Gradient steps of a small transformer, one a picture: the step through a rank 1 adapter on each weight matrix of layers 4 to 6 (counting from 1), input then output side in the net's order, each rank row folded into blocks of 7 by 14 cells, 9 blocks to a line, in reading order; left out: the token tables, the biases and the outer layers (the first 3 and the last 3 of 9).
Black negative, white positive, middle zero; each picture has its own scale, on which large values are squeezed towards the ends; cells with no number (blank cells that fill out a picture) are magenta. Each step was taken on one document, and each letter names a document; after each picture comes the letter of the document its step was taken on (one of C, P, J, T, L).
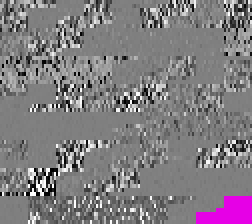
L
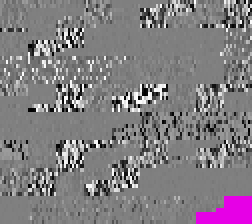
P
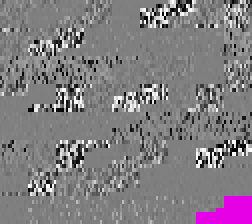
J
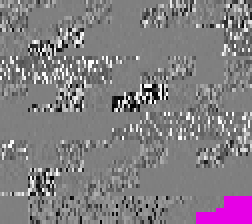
J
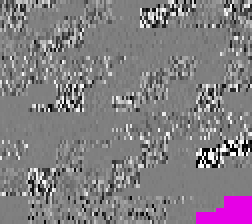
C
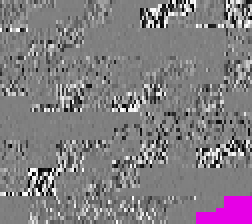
L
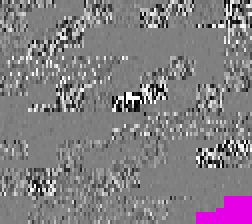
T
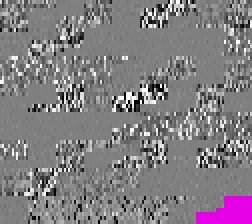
T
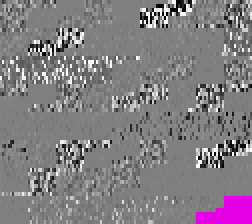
J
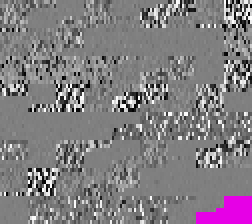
L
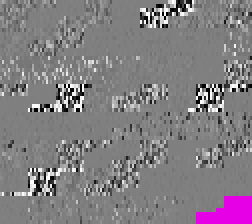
J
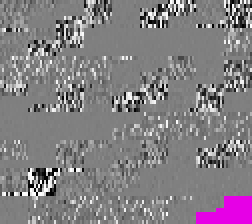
T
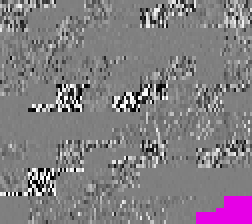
L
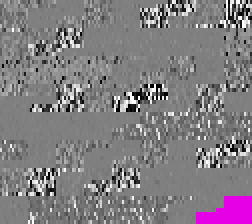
L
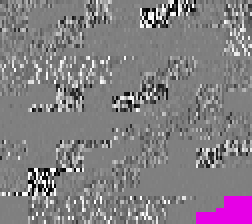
C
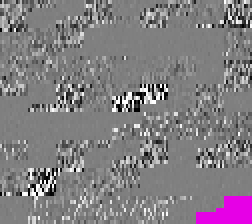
T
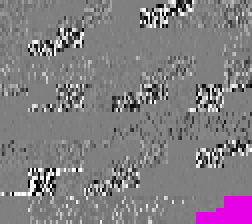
J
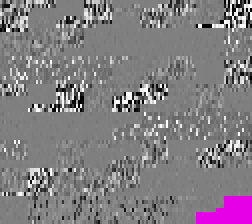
T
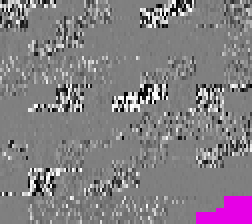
J
